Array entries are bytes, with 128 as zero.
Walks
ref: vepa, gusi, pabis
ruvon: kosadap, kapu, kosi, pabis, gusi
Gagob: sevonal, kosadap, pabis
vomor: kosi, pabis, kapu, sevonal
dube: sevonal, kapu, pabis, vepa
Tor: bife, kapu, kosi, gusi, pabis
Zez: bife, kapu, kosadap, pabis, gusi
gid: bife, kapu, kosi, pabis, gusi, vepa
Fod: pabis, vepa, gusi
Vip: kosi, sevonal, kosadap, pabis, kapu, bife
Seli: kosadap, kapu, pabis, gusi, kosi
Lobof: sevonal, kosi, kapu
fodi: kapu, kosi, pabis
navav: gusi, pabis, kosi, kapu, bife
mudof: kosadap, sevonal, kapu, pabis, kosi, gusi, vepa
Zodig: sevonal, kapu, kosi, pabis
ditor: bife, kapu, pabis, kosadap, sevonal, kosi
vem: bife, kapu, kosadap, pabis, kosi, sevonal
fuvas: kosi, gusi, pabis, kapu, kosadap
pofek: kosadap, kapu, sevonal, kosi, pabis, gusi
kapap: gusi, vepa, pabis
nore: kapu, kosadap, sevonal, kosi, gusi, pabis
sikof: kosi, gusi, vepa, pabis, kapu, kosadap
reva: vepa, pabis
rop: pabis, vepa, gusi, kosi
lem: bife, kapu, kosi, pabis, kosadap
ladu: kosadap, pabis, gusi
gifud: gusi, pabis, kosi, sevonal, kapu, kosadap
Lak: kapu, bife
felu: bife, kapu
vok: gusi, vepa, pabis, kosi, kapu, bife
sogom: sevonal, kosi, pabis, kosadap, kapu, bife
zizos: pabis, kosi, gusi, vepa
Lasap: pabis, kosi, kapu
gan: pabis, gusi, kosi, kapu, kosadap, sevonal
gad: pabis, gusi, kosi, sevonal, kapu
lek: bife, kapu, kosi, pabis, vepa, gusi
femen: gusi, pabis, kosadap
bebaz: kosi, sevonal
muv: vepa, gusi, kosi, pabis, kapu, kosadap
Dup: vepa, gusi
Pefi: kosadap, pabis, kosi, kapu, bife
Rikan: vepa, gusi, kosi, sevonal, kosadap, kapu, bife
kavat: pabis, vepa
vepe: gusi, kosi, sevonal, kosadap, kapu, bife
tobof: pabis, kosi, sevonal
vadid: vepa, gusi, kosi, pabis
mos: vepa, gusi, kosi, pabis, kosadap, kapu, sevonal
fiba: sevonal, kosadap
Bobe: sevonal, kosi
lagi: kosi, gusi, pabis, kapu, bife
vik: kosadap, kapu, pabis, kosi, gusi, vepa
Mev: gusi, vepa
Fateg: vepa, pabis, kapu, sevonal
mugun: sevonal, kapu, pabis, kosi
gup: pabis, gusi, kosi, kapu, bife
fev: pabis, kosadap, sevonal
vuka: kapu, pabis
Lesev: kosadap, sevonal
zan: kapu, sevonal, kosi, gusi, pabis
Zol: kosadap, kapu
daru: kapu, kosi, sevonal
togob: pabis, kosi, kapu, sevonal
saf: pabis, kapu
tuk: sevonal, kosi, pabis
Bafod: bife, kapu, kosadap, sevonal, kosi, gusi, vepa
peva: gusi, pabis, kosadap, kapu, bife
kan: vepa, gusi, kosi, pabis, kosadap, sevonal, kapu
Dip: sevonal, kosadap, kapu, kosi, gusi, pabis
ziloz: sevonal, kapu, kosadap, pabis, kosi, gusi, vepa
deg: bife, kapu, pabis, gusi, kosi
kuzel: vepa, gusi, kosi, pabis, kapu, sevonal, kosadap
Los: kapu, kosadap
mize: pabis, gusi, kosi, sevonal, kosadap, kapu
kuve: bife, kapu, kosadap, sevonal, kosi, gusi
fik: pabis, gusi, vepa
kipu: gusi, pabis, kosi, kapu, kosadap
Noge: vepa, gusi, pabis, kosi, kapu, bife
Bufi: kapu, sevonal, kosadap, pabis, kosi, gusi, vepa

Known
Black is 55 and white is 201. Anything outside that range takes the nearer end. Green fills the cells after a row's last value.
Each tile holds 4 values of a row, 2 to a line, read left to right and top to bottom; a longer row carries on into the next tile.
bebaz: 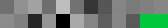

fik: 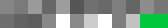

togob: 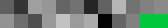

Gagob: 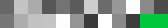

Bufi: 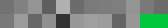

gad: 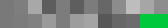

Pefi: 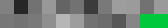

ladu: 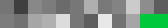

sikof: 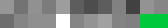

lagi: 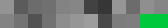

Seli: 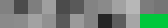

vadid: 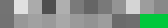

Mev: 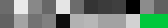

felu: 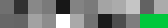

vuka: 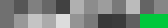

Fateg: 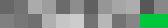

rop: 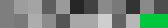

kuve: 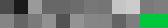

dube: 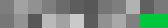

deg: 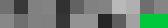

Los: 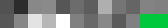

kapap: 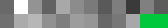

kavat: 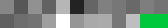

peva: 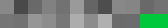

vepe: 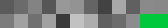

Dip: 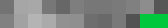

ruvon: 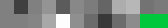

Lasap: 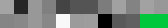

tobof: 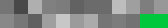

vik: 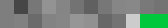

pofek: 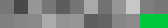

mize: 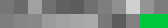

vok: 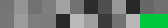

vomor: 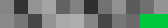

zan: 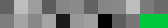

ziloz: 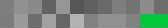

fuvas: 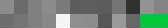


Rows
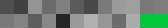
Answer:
Bafod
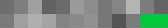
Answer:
nore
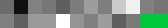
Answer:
Zez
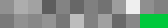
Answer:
kan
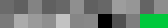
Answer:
fodi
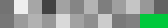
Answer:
ref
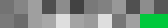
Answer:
Fod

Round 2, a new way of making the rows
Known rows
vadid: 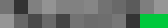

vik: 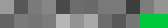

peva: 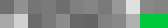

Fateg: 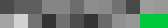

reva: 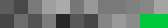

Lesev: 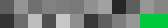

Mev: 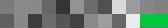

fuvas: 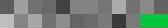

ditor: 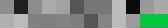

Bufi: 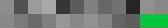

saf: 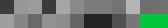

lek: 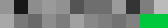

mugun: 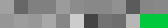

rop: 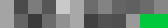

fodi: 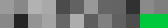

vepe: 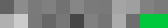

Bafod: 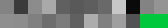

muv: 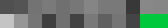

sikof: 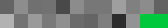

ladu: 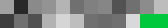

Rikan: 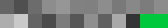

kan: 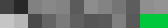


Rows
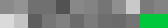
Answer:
navav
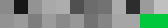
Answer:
Zez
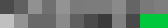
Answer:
mize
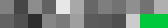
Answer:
Fod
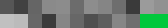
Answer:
mos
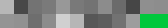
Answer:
Seli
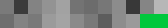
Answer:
pofek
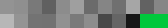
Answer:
gup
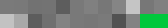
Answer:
vok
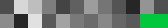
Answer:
Los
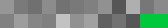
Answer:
Pefi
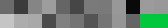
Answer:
vem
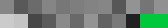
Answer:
Noge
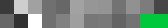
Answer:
fiba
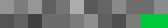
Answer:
fik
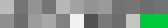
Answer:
Bobe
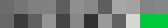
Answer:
kapap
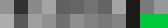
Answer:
Tor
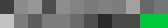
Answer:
Lasap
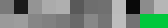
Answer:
kuve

